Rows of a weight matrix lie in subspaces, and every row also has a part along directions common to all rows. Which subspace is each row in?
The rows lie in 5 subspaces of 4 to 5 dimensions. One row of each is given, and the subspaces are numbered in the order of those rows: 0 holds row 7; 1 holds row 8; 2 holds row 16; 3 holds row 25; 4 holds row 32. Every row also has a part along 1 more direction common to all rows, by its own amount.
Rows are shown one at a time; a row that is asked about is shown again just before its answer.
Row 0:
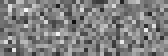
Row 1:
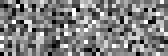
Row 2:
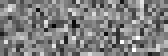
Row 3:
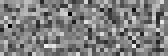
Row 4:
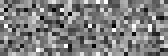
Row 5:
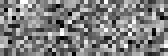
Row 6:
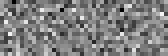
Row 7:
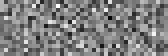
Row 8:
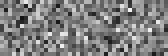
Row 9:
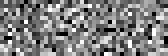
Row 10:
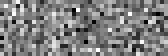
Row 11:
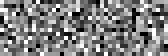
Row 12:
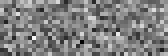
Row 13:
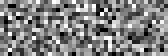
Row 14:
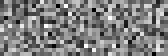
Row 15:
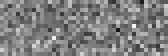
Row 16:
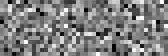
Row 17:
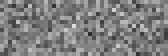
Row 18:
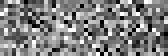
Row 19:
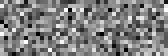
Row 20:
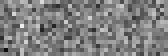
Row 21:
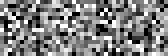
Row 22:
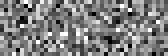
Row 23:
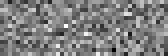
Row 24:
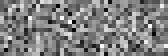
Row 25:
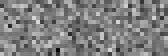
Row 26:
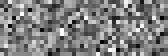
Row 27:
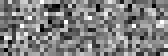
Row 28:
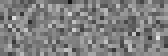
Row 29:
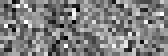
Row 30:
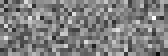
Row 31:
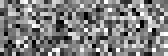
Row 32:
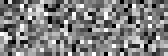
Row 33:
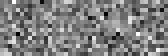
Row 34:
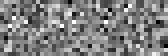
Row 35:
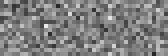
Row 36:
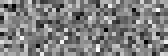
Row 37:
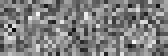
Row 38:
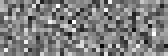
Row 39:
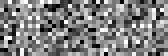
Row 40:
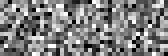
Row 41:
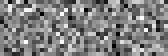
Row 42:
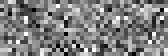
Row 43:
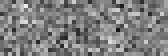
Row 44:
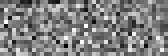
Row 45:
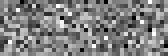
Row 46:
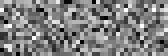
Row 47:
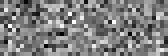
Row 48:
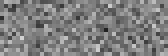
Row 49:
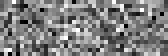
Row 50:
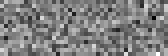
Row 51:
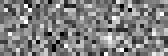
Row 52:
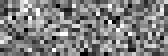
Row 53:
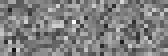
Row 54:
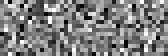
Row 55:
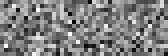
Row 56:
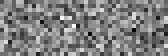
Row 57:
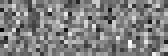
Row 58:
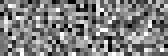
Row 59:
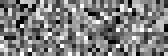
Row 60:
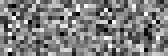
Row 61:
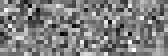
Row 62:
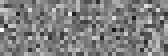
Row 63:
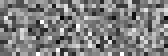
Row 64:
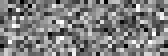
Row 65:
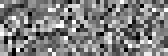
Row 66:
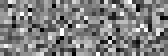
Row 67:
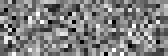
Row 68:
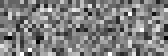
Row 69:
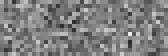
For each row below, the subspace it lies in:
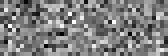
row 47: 0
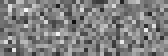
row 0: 2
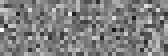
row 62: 0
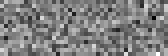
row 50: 2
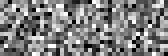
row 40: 0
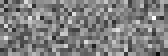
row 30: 2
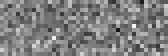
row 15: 2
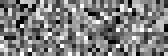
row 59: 1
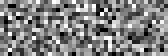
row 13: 4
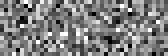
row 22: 1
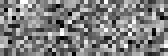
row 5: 3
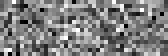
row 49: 1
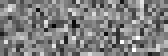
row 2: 2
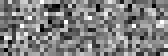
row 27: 4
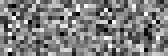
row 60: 4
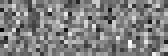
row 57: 0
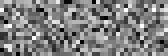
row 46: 4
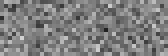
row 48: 0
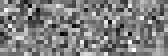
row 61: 2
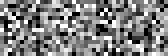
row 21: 4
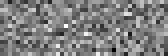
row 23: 2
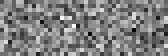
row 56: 3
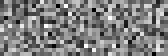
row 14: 0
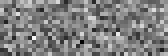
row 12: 4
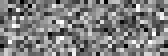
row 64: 3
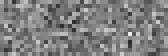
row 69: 1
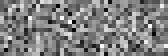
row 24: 0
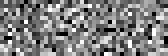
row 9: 1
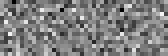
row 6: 1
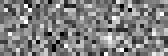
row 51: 1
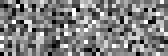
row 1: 1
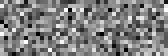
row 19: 2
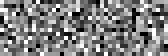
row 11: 0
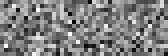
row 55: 0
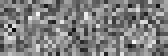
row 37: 3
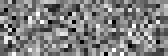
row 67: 3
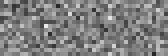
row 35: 0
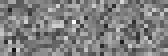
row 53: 2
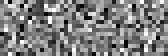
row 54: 4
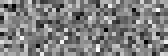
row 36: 0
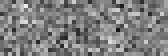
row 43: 1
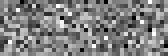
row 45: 3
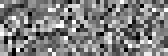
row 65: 2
